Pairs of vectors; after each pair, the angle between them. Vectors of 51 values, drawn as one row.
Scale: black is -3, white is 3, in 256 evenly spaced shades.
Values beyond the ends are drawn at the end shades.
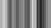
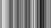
nearly parallel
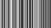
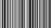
partly aligned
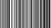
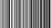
nearly parallel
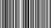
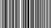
nearly parallel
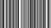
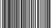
orthogonal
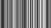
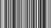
nearly opposite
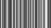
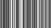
orthogonal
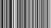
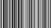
partly opposed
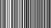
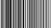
nearly opposite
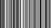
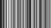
partly aligned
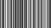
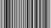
nearly opposite
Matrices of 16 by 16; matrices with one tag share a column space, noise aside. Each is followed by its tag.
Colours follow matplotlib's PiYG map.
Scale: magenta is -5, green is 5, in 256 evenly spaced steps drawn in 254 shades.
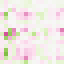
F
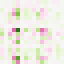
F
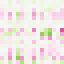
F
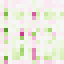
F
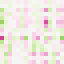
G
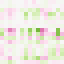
F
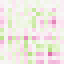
G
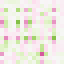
G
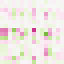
F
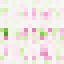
F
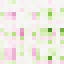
F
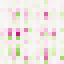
F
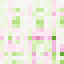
G
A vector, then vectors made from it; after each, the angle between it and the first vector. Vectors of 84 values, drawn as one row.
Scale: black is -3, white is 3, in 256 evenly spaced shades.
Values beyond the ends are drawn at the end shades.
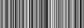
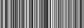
nearly parallel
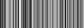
orthogonal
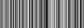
nearly parallel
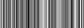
partly opposed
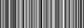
partly aligned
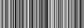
nearly parallel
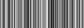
nearly opposite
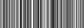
partly opposed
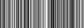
nearly opposite
